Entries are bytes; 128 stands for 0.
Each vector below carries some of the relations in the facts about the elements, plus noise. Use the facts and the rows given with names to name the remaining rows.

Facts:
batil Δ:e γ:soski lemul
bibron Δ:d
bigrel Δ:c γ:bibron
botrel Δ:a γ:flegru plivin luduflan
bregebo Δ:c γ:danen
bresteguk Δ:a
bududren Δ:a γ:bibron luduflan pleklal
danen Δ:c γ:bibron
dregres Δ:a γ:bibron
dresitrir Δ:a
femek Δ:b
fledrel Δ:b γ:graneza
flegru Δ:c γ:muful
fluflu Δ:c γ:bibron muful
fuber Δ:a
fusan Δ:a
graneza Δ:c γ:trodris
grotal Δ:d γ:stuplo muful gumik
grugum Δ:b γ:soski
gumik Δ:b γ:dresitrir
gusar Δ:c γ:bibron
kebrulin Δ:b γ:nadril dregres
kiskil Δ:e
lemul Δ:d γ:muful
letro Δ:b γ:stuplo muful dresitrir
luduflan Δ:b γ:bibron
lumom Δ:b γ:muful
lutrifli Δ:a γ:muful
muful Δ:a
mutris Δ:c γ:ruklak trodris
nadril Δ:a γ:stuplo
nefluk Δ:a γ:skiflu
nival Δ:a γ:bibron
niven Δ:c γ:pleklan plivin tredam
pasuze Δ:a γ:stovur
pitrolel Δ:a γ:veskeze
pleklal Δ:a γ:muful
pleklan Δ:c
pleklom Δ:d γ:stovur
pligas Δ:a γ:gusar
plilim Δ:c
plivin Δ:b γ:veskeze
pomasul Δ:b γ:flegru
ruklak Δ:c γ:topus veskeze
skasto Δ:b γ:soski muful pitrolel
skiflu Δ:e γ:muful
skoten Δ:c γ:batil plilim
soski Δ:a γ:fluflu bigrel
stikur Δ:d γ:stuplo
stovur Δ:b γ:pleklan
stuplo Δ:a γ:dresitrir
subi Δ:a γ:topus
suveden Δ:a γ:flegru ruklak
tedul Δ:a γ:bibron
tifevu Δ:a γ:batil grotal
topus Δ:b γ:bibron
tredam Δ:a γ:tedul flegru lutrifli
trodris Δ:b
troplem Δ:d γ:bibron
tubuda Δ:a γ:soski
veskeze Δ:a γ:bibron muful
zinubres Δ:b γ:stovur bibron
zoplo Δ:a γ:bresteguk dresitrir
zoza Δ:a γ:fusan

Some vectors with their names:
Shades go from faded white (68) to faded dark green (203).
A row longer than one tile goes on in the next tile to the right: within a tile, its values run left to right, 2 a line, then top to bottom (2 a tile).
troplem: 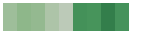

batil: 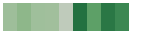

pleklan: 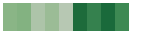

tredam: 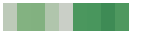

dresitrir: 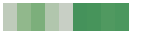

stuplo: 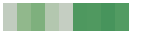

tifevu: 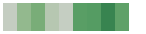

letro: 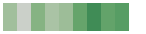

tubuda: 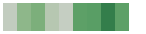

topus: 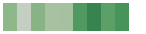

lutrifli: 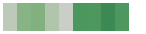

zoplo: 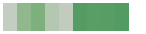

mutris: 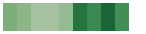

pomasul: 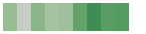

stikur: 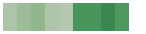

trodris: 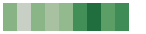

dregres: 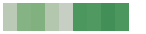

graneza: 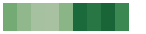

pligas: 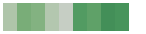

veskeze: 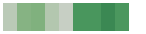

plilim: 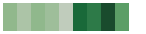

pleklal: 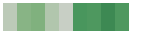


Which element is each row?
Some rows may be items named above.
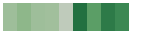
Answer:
batil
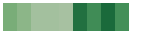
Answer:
ruklak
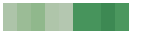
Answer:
stikur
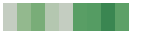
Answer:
tifevu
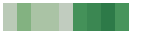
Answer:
pleklom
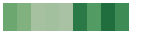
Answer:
bregebo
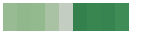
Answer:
bibron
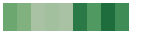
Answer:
bregebo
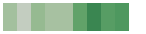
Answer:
zinubres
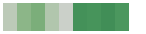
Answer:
muful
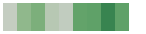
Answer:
nefluk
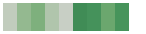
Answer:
bresteguk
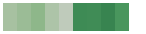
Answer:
grotal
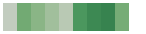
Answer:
zoza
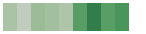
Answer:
stovur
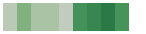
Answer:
pleklom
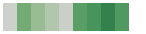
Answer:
pasuze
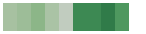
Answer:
lemul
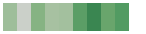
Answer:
gumik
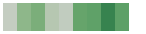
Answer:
nefluk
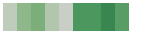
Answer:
soski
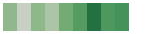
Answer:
fledrel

